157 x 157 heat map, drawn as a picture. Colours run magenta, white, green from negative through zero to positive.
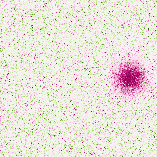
The middle right is the ninth with the lowest average. On average the colour sits 50% of the way up the scale. There are no regular stripes. A single dip lies in the middle right.
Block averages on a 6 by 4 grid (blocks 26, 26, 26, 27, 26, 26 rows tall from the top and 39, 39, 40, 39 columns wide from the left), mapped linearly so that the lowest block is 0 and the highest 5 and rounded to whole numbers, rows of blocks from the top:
5 5 5 5 / 5 5 5 5 / 5 5 4 0 / 5 5 4 0 / 5 5 5 5 / 5 5 5 5
